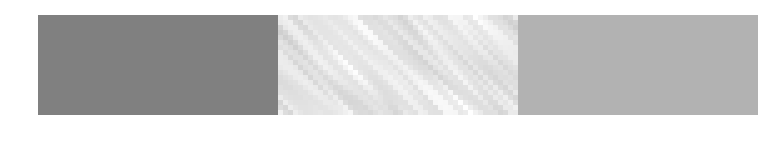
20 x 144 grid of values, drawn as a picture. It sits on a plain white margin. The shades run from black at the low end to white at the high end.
It is made of 1 by 3 panels. Panel 1,1: middling, flat. Panel 1,2: very high, slanting down to the right, faint in contrast. Panel 1,3: high, flat.
